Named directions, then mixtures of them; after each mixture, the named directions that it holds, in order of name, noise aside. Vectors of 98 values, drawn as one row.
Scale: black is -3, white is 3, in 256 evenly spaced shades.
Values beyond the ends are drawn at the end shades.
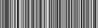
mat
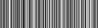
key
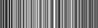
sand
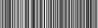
key, mat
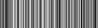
mat, sand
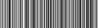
key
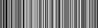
key, sand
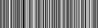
key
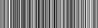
key, sand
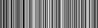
key, sand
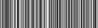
mat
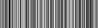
key, sand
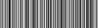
key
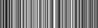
sand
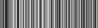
mat, sand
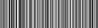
mat, sand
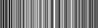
sand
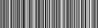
key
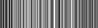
sand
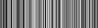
key, sand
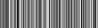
key, mat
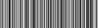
key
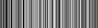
key, sand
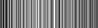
sand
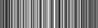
mat, sand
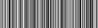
key, mat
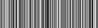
mat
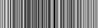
sand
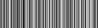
key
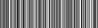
key, mat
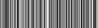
mat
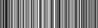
mat, sand
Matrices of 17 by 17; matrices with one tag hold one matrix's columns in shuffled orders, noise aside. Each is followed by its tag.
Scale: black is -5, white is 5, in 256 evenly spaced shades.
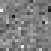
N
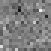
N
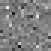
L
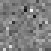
N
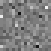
L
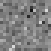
N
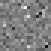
L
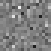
L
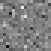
L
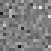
L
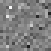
L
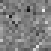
N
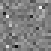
L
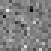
N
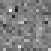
N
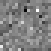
N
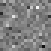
L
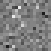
L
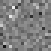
L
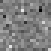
N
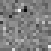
N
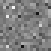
L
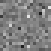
L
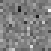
N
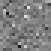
L
